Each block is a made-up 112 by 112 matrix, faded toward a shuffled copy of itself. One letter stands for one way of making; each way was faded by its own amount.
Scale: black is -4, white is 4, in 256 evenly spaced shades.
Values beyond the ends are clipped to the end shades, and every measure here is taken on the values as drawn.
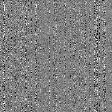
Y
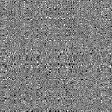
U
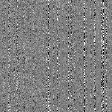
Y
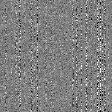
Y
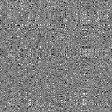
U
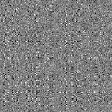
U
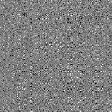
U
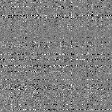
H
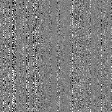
Y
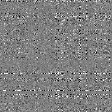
H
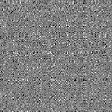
U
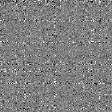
H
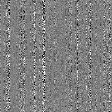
Y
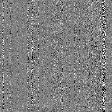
Y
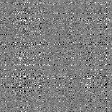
H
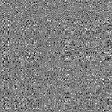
U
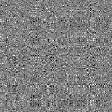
U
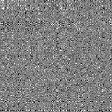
U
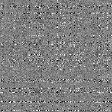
H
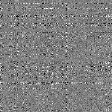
H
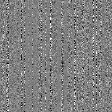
Y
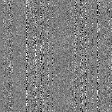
Y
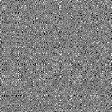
U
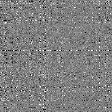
H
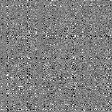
H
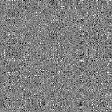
U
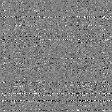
H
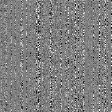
Y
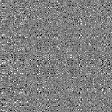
U
